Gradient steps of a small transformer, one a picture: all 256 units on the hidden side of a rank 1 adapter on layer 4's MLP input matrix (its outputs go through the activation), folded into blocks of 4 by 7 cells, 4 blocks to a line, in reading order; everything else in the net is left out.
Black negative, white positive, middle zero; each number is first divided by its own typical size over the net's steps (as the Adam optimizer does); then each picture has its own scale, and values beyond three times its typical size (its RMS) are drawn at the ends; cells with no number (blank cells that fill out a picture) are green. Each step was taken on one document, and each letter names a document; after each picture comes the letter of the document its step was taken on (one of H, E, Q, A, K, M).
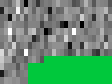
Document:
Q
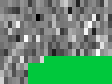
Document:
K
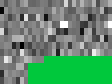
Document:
Q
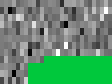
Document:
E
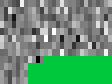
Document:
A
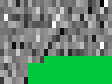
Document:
K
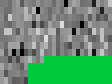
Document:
Q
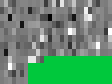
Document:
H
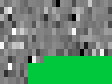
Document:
H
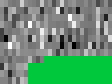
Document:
A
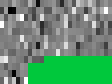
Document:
E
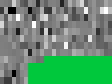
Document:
E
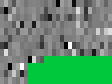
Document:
H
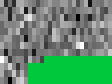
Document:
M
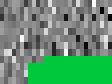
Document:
M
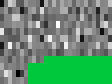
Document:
A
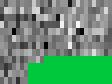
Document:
M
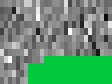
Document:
Q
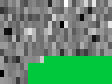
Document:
Q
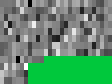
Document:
K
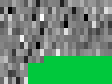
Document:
E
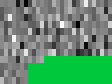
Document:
Q
